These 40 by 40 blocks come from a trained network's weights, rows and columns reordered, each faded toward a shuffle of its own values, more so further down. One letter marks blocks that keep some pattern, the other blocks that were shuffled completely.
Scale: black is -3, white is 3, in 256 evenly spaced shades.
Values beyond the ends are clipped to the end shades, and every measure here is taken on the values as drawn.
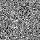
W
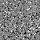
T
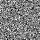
T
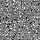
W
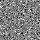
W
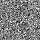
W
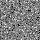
T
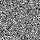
T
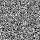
T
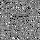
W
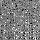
W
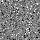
T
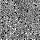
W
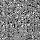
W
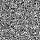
W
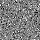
T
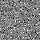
T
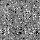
W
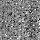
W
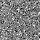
T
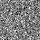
T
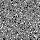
T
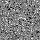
T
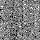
W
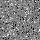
T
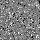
T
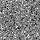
T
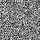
T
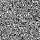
W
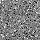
T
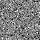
T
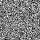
T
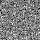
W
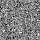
T
